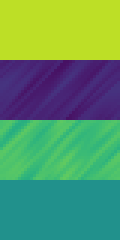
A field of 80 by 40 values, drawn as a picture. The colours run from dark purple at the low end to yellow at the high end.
The table splits into 4 rows of 1 panel. Panel 1,1: very high, flat. Panel 2,1: very low, slanting up to the right, faint in contrast. Panel 3,1: high, slanting up to the right, faint in contrast. Panel 4,1: middling, flat.
